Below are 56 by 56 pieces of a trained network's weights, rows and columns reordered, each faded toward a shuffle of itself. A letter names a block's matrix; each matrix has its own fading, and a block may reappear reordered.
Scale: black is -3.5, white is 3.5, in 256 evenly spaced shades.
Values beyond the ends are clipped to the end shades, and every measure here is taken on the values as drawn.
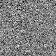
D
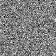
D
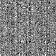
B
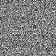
D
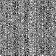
B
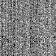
B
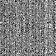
B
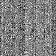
B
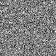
D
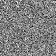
D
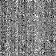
B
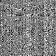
B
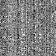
B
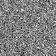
D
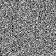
D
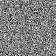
D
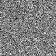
D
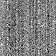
B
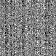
B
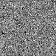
D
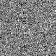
D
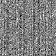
B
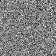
D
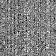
B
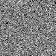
D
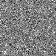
D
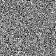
D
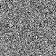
D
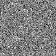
D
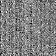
B
